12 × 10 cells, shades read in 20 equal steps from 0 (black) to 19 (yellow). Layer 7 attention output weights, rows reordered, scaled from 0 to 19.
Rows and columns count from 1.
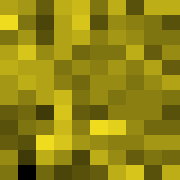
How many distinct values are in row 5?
7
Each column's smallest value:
7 0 5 6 6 7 10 7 7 7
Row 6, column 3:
14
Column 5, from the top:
16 17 15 9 12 9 10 8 11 13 6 7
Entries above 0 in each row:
10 10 10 10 10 10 10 10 10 10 10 9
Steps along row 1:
down down up up down up down up same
